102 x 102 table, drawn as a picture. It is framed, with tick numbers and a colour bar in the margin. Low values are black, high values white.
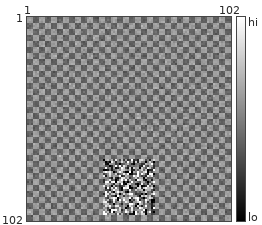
Grain: checkered. Odd patch: rougher, in the bottom middle. Slope: none. Roughest part: bottom middle.
